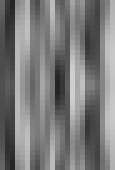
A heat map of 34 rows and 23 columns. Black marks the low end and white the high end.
Mirror symmetry: top to bottom. Grain: streaks running down. Stripes: upright, repeating 4 times.
